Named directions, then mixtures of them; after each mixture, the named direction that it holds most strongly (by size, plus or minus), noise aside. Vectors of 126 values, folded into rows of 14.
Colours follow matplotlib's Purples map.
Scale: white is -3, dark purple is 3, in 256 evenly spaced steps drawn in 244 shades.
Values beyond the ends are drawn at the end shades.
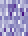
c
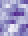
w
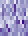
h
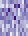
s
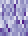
h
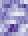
w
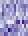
h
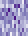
s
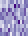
s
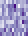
c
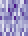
c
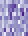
c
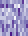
s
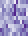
h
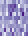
c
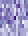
h
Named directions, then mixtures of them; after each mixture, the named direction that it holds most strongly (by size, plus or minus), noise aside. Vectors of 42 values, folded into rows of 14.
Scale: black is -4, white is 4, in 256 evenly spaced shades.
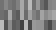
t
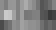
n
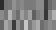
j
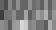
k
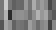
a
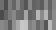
k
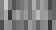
a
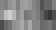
n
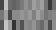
a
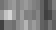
n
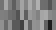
t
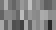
t
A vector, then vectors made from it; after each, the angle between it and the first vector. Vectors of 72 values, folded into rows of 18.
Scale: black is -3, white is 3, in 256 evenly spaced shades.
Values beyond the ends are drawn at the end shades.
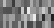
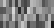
partly aligned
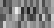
partly opposed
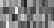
orthogonal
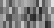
partly opposed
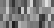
partly aligned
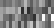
nearly opposite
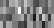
partly opposed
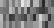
partly opposed
